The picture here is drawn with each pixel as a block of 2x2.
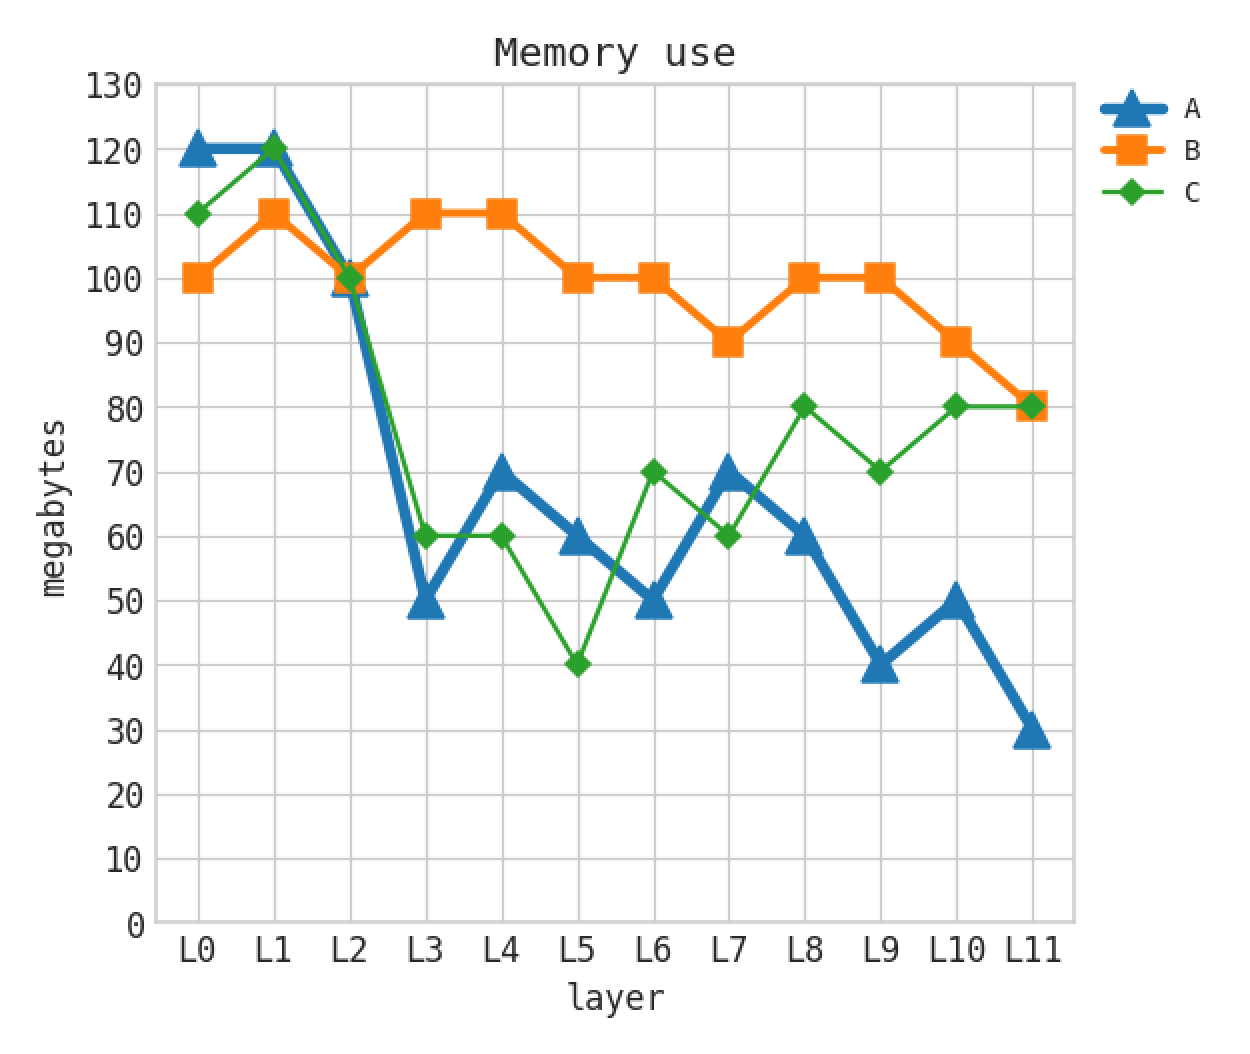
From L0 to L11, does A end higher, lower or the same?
lower
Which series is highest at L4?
B
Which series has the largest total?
B
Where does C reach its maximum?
L1
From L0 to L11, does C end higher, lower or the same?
lower
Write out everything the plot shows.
Title: Memory use
x-axis: layer, ticks L0 L1 L2 L3 L4 L5 L6 L7 L8 L9 L10 L11
y-axis: megabytes, ticks 0 10 20 30 40 50 60 70 80 90 100 110 120 130
Legend: A, B, C
Values:
A: 120 120 100 50 70 60 50 70 60 40 50 30
B: 100 110 100 110 110 100 100 90 100 100 90 80
C: 110 120 100 60 60 40 70 60 80 70 80 80
